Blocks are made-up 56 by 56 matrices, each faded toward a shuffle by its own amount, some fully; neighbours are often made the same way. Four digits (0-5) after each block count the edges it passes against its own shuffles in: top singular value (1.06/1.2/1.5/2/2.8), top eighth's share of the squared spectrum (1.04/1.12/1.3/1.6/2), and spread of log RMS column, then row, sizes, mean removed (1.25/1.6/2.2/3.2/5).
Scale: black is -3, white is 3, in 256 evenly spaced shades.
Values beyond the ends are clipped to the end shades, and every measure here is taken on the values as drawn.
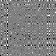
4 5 3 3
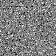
0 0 0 0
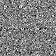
0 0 0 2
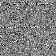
1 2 0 3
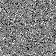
0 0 0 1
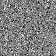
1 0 0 0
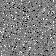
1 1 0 0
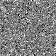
0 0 0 0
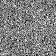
0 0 0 0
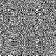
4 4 2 2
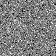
0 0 0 0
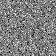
0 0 0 0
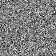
0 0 0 0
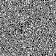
2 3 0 1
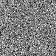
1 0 0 0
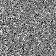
2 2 0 0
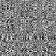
4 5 3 3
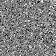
1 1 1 0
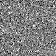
2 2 0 0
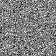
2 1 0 0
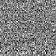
3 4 2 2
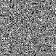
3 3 1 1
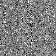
1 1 2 0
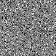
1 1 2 0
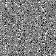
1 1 2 0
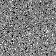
0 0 1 0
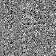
1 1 3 0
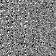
1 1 2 0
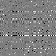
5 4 1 2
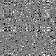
4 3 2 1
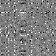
4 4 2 2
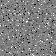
2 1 0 0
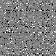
4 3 1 2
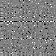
4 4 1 2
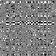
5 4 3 3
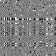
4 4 2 3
